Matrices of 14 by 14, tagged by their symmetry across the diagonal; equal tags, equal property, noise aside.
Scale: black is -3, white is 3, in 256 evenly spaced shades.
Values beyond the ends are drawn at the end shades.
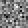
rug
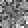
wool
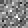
wool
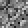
wool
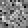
wool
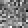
rug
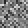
rug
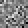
wool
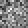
wool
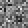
wool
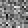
rug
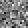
rug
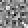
wool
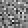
rug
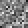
wool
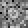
wool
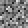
wool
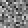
rug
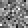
rug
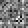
wool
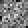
wool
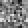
rug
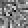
wool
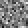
rug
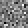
rug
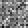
rug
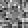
rug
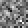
wool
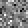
rug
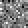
rug
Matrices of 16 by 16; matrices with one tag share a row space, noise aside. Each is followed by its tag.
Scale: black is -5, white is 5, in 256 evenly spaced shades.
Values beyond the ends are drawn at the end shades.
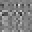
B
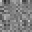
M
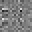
B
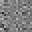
M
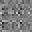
B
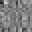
M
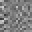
M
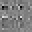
B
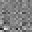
M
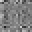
M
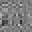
B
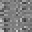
M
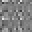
B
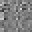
M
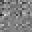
M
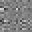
M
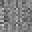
M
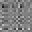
B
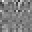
B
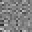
M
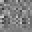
M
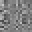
M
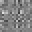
B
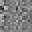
M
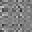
B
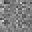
M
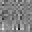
B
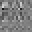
B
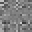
M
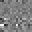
M
